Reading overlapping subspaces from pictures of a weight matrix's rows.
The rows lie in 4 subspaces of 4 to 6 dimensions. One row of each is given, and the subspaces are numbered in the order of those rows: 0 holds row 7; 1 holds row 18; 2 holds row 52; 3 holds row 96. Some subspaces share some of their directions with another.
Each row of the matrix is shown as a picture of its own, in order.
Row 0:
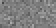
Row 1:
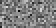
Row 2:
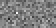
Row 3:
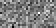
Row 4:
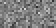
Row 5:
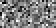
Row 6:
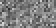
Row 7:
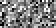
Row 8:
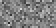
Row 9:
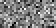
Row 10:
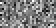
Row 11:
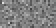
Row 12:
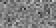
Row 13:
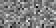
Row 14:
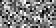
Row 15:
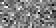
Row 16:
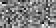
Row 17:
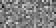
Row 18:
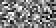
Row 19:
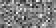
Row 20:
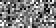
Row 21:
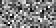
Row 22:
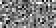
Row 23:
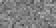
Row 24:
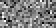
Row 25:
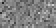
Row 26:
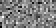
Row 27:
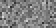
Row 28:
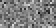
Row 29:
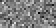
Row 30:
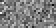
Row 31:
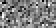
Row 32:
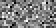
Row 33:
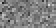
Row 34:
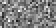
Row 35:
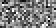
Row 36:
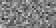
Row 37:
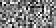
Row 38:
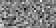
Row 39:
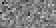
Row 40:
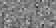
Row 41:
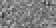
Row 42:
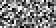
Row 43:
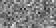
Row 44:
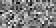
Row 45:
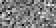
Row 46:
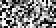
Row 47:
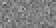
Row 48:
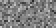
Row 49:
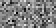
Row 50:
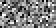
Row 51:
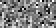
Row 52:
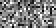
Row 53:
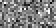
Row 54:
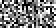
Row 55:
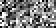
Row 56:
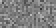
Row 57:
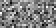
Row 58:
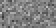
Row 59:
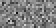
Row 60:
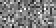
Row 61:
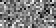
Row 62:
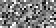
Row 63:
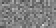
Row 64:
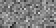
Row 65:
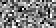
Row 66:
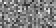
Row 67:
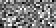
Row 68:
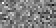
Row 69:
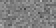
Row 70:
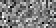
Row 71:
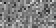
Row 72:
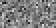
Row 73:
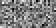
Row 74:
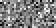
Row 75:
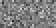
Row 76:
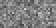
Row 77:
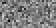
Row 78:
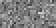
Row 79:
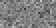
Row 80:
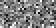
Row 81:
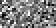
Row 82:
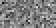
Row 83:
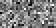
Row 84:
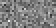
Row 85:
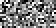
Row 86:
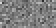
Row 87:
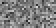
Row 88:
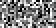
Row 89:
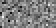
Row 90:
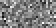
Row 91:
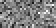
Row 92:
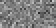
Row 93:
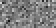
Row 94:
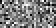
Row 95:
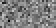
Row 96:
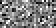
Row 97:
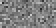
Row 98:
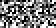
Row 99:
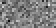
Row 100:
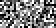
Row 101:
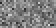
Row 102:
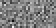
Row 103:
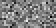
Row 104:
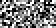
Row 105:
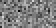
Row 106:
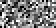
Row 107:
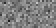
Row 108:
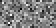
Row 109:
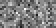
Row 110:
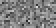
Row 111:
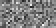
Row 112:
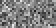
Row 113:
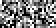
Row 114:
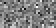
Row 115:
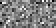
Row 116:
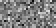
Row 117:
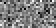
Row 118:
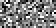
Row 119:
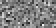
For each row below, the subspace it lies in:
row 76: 2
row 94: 3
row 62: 1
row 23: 1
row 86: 3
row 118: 3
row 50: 2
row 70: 1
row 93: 3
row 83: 2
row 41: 1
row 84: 0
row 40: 1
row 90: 1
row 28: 3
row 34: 3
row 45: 1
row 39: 3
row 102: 2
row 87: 1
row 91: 3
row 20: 0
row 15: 1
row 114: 1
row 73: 2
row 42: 2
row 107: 2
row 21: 2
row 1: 3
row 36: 0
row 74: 0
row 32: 1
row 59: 2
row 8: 2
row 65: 0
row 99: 3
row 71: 0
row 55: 0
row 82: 1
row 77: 0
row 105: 3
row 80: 1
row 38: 0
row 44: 2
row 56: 3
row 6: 0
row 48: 1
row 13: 1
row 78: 2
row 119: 1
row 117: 0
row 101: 0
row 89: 3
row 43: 1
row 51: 1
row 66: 3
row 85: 3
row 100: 0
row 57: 2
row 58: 2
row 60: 2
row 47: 0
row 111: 2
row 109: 2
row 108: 2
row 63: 2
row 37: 2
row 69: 0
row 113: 2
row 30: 0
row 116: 1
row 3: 2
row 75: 2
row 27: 1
